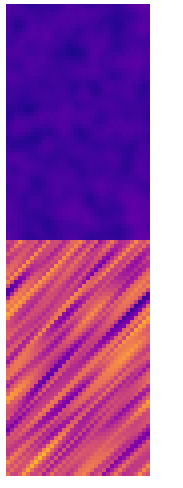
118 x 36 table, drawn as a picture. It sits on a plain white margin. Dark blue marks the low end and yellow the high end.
It is made of 2 by 1 panels. Panel 1,1: very low, blotchy, faint in contrast. Panel 2,1: middling, slanting up to the right, strong in contrast.
